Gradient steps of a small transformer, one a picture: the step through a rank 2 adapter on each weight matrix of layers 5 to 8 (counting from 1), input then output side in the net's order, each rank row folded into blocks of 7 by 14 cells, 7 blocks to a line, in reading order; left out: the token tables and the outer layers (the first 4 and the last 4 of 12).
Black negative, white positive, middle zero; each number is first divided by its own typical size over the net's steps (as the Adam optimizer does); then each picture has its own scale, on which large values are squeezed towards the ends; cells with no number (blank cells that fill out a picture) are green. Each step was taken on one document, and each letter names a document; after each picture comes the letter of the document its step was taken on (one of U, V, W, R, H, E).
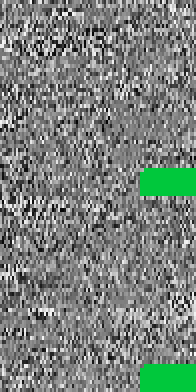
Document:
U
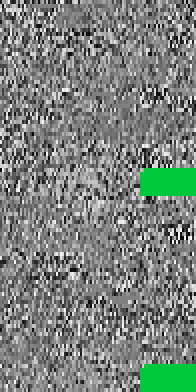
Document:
U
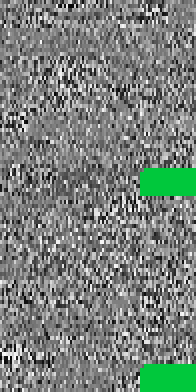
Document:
U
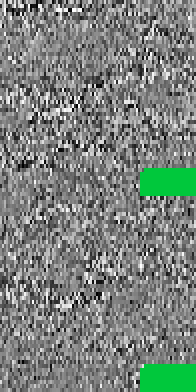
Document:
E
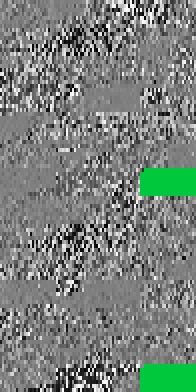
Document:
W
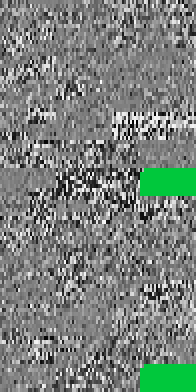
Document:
W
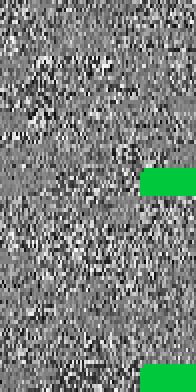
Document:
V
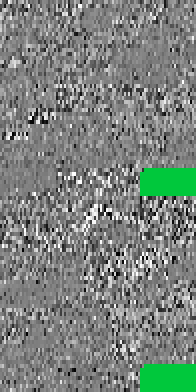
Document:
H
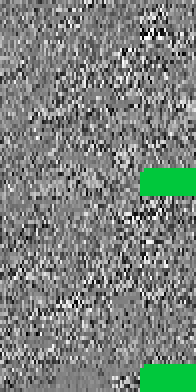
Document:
E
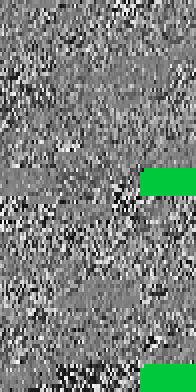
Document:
V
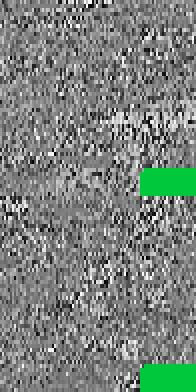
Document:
E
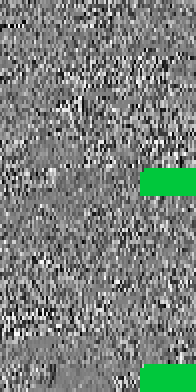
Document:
E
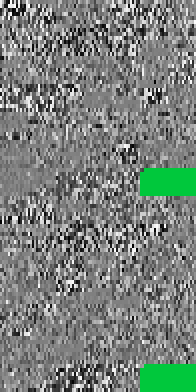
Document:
W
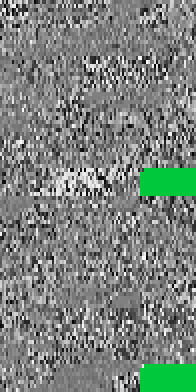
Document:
E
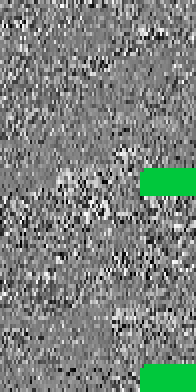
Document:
H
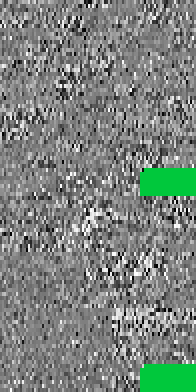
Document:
H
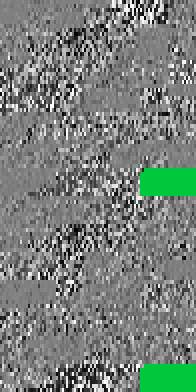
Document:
W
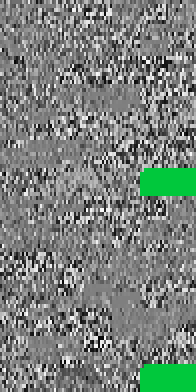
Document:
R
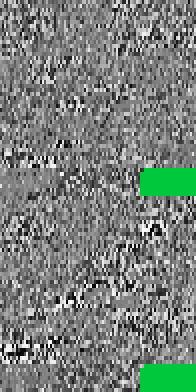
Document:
V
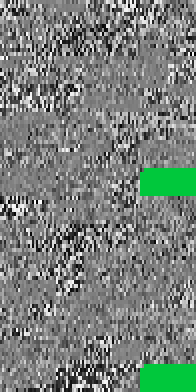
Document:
W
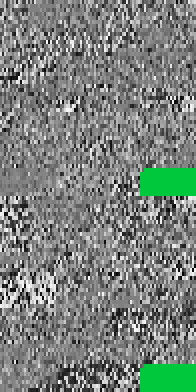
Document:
V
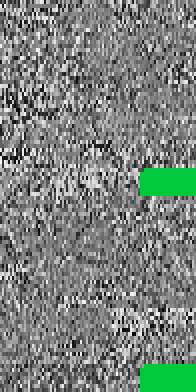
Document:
U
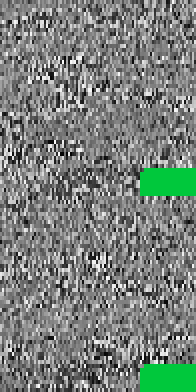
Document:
W
